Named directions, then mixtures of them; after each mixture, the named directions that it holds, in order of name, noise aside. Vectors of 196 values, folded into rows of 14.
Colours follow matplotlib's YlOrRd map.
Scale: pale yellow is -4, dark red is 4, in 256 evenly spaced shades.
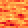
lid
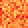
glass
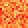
glass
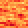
lid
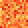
glass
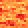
glass, lid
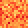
glass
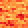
glass, lid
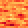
lid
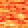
lid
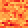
glass, lid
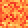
glass, lid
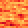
lid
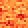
glass, lid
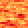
lid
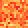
glass, lid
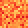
glass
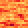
lid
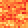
glass, lid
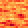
lid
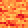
glass, lid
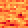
lid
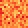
glass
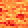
glass, lid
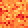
glass, lid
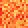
glass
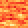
lid
